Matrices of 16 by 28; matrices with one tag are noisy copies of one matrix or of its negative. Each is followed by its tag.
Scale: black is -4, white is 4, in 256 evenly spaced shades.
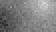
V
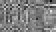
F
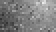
V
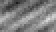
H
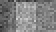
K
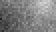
V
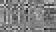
F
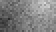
V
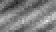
H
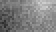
V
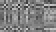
F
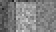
K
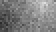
V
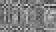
F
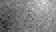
V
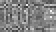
F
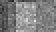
K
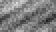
H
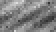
H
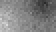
V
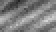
H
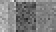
K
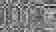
F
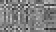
F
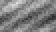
H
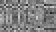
F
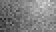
V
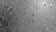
V
